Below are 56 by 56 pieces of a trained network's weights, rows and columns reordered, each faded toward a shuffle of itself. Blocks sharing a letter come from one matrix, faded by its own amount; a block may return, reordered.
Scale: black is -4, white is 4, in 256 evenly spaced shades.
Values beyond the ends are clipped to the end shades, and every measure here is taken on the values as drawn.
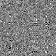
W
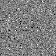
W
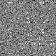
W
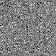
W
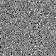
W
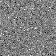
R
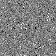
R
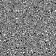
W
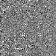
W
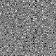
W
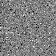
R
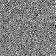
W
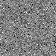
R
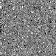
W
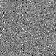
W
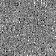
W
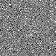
W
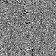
W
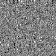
W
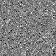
W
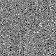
W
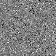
R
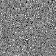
W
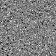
R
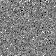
R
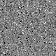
R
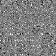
W
